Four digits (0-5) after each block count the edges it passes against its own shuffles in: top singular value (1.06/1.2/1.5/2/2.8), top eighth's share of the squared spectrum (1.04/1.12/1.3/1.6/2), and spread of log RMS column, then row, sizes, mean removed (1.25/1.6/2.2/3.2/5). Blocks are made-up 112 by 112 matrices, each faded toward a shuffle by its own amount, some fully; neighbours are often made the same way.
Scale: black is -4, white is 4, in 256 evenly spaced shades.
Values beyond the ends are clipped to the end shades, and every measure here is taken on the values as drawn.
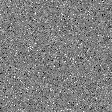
0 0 0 0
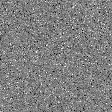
0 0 0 0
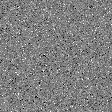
0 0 0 0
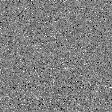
1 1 0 2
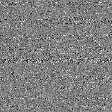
1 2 0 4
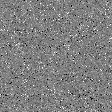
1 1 0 1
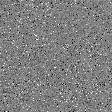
0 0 0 1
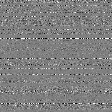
3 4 0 4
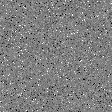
0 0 0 0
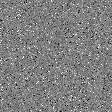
0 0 0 0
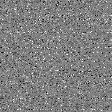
1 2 0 3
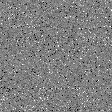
1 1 0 1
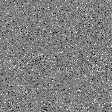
0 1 0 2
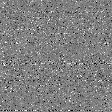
2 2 0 2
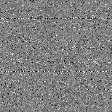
2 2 0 3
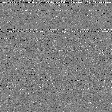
3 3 0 3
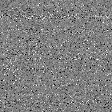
1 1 0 2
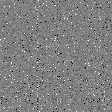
3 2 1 1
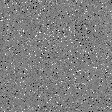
2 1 0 0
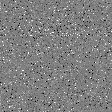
2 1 0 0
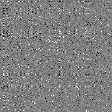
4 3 2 2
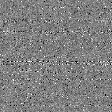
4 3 1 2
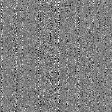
2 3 4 0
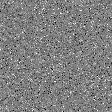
2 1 0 0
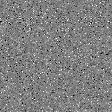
3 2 0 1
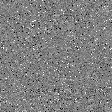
3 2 0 1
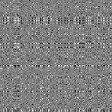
5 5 3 4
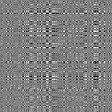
5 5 4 4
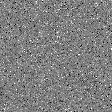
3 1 0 0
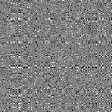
5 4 3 3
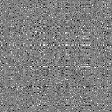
5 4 2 3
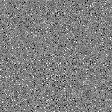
4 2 1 1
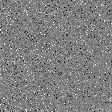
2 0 0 0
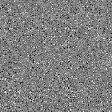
4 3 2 1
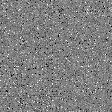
3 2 0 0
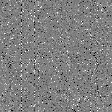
4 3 2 0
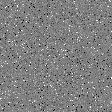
2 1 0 0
